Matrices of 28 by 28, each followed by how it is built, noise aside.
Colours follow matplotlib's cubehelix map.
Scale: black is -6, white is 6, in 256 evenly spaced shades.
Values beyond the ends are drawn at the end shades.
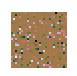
sparse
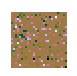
sparse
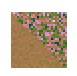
upper triangular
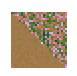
upper triangular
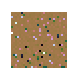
sparse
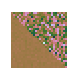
upper triangular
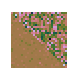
upper triangular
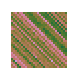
Toeplitz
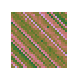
Toeplitz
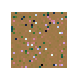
sparse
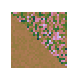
upper triangular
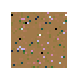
sparse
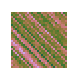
Toeplitz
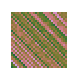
Toeplitz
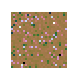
sparse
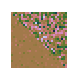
upper triangular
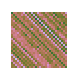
Toeplitz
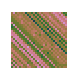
Toeplitz
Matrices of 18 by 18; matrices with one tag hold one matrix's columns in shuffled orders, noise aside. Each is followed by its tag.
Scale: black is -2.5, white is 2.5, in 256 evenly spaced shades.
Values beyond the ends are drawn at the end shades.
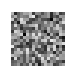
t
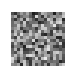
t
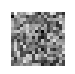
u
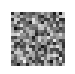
t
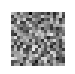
t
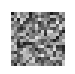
t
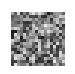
u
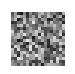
t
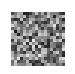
t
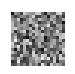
u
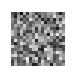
t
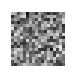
t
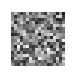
t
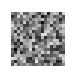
u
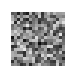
t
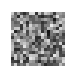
u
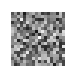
t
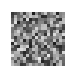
t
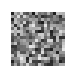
u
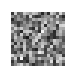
u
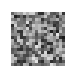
u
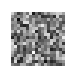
u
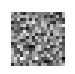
t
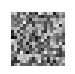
u
